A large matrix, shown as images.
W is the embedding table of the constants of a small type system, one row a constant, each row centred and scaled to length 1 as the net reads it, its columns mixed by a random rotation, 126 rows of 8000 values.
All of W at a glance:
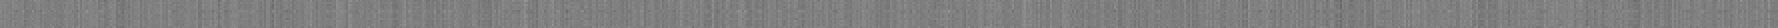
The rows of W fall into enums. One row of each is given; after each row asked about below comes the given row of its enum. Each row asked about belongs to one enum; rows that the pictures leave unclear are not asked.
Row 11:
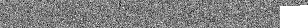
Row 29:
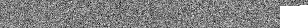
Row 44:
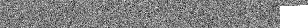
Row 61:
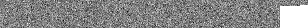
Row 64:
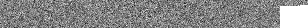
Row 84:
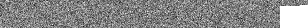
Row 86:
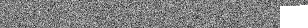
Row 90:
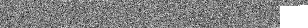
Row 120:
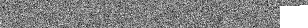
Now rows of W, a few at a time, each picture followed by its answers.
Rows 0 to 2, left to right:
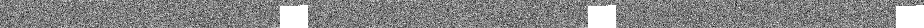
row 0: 90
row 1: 90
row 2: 11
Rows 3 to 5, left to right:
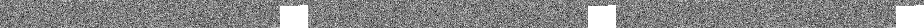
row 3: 90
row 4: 61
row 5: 90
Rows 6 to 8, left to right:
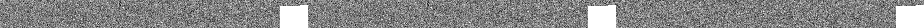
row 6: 11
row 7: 11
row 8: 84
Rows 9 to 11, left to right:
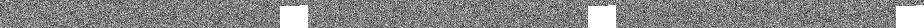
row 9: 84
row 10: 61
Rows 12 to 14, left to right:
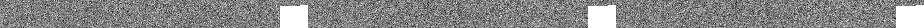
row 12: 61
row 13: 29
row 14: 29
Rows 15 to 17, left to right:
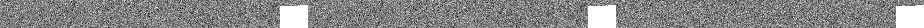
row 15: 44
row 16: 44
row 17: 84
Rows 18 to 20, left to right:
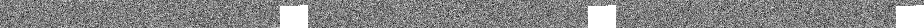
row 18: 90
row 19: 64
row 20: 44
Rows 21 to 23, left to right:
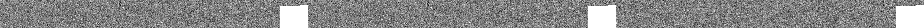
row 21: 11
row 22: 11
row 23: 120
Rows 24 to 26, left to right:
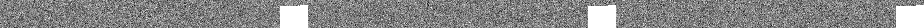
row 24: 64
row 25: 11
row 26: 61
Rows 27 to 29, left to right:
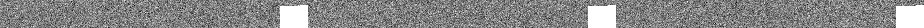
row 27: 44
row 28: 84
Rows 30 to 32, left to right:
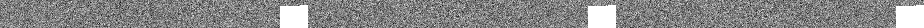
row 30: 29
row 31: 64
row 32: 64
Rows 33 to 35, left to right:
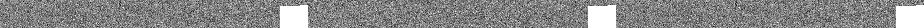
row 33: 11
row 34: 84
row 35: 11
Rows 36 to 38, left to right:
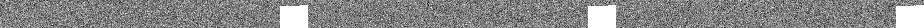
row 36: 84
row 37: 11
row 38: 44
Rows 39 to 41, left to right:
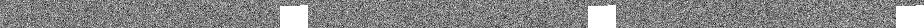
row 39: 61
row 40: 86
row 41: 29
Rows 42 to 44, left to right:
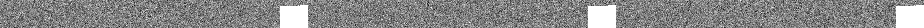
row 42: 64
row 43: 11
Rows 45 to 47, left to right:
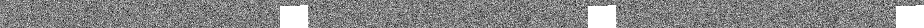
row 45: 61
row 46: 120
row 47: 120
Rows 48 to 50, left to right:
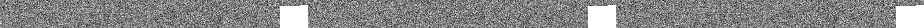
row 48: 120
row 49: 84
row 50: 120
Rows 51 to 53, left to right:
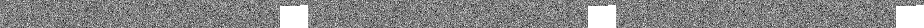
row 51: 61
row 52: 61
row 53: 61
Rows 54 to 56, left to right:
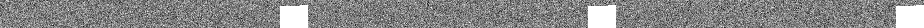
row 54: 84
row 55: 11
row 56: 44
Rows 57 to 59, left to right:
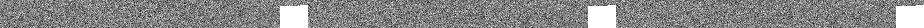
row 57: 64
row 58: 84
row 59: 84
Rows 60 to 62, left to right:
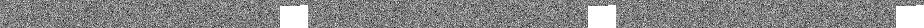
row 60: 61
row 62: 61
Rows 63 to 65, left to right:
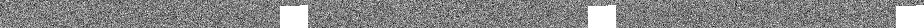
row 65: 11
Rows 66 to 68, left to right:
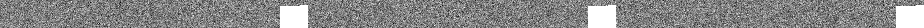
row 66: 29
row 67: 64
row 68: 120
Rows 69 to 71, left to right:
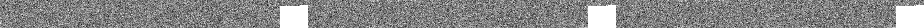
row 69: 120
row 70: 90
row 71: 90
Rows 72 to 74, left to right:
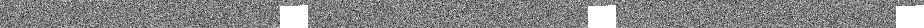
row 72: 90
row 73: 64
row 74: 84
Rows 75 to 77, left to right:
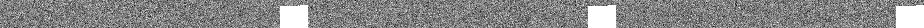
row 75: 64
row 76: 120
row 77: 11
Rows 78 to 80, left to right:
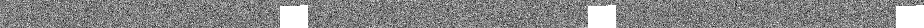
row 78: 61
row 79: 90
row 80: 11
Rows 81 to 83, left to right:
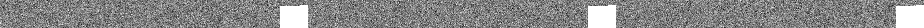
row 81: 120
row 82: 61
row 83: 44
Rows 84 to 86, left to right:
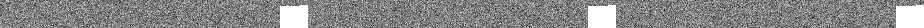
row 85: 61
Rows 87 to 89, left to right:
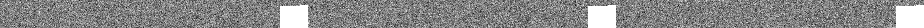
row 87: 86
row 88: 120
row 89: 90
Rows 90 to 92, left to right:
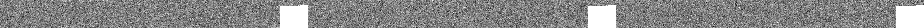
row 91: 44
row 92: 11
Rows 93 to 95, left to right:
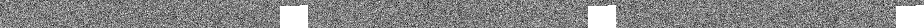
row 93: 84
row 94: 29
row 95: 120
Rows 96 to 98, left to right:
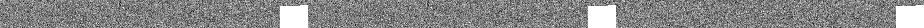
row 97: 11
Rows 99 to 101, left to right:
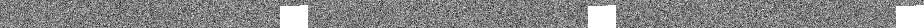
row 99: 29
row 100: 44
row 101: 64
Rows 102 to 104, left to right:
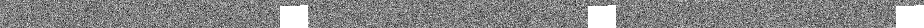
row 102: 61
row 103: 120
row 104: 90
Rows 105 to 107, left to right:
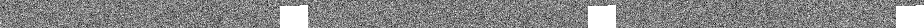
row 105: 120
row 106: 84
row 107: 29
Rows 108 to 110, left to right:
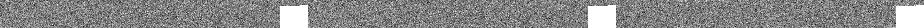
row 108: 84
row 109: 84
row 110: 90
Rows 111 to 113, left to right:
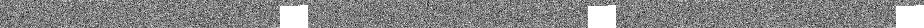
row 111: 90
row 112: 11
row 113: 90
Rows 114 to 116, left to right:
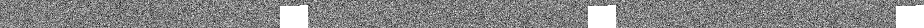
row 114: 29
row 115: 84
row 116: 84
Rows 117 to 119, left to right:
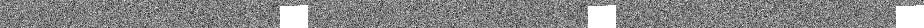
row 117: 44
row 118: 44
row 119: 64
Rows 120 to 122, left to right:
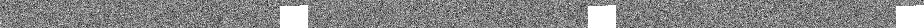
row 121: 44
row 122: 64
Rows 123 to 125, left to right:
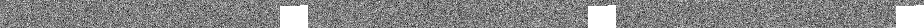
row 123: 61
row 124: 29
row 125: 90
